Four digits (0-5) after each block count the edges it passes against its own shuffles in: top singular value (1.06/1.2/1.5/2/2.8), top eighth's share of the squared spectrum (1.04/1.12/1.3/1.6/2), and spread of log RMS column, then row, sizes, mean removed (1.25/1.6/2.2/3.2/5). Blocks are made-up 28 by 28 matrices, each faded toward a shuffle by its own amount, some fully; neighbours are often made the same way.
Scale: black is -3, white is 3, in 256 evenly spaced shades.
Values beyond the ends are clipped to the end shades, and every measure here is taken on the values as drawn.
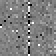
3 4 1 0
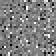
1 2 1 0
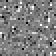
0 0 0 0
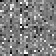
2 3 2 0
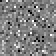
0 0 0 0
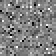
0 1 0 0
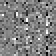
2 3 2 0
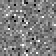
0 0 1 0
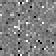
2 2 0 0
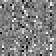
2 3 2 0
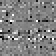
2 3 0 2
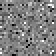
0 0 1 0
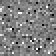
0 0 0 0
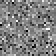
0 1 0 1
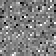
0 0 0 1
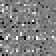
3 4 1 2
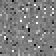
1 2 1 0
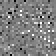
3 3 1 1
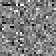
3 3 0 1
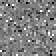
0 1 0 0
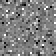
0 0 0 0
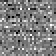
3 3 0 1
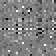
3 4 1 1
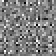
3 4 2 2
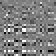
4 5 3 3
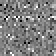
3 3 0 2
